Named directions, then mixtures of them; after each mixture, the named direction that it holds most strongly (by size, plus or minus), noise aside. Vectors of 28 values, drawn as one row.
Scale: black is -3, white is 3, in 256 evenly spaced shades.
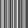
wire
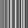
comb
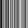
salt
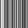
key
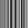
comb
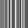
comb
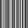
comb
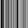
wire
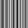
wire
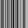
wire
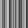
salt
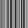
comb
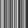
wire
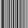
wire
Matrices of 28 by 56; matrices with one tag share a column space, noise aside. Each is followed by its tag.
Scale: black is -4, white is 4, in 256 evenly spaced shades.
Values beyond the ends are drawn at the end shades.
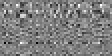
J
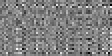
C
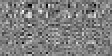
J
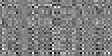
C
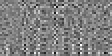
C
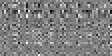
J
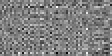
C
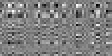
J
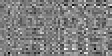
C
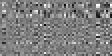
J
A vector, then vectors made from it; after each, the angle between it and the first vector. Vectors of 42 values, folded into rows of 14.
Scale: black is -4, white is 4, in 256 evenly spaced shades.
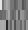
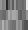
orthogonal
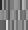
nearly opposite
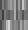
partly opposed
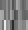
orthogonal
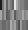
partly opposed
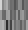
nearly parallel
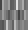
partly opposed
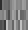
nearly opposite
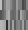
nearly parallel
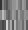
nearly opposite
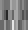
orthogonal
